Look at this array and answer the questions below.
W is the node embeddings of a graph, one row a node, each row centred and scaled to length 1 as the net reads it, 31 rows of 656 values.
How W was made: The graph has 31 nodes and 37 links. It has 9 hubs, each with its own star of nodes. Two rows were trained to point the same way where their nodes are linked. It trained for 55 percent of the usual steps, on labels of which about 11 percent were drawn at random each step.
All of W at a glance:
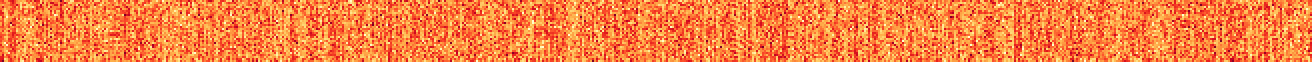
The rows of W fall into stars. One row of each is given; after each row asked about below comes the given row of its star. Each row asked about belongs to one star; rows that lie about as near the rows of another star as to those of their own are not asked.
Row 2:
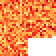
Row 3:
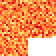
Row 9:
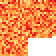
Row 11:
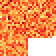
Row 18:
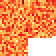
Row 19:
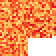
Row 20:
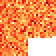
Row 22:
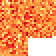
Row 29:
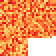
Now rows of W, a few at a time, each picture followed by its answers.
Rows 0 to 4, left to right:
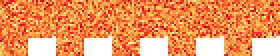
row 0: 22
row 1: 11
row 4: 29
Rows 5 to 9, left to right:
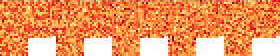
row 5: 18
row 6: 18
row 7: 29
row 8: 9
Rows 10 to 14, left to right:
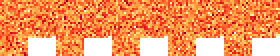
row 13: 20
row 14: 2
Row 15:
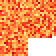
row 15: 19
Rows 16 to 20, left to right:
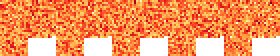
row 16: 2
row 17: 2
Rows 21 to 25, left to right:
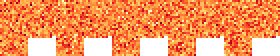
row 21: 9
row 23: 20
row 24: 11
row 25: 22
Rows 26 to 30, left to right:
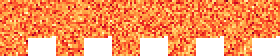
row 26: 3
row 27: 19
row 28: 20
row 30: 29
